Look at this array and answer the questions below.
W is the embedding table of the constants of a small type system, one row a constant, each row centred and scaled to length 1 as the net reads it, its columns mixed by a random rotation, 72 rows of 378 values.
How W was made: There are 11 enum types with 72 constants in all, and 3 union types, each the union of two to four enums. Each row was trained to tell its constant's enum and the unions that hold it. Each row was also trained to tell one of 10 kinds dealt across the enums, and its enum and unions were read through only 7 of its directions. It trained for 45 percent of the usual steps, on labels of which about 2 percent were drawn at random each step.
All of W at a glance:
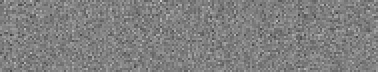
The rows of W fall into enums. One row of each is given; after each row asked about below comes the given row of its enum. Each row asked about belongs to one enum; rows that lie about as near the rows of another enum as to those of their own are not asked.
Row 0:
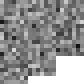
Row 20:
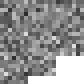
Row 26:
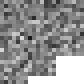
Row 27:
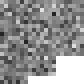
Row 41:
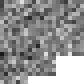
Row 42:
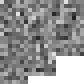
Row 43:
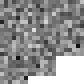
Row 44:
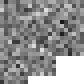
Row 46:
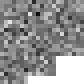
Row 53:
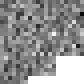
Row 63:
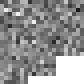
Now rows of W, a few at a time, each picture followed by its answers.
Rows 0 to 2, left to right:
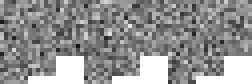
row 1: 53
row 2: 27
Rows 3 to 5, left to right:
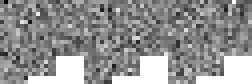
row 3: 43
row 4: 63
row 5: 63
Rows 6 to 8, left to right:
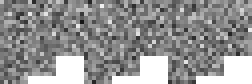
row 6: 27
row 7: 0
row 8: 53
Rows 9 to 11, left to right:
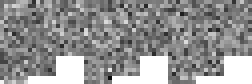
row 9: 46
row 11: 41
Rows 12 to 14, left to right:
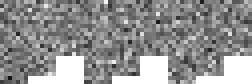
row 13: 41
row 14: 46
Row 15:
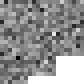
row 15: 0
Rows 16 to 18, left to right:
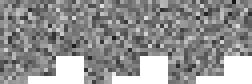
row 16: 46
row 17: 46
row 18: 41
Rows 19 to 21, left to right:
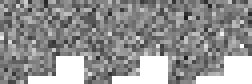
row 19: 20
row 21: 53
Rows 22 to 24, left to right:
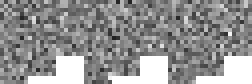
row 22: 42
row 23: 27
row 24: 46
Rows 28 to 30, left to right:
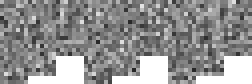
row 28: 42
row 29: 20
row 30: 42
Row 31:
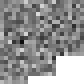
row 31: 44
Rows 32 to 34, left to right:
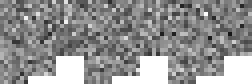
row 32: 44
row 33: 41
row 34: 44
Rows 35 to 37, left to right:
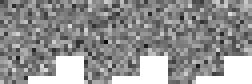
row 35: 43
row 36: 63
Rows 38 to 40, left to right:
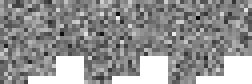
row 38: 44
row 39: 42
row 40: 41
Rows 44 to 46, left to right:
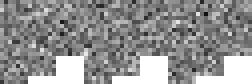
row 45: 26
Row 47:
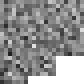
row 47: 53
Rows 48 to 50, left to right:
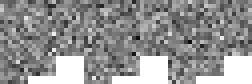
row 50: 63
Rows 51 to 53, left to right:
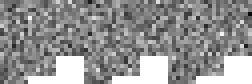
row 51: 27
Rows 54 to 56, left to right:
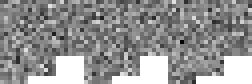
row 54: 46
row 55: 63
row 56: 20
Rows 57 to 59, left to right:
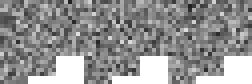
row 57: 63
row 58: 27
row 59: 43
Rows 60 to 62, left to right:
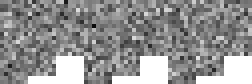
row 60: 41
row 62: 20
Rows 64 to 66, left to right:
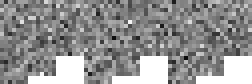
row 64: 42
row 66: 0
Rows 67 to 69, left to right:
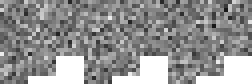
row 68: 53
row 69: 26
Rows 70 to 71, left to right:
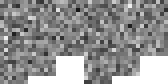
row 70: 42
